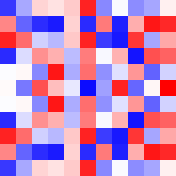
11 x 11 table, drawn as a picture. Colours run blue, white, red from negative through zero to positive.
There is no overall slope. On average the colour sits 50% of the way up the scale. The top and bottom halves mirror each other. The centre is the ninth with the lowest average.
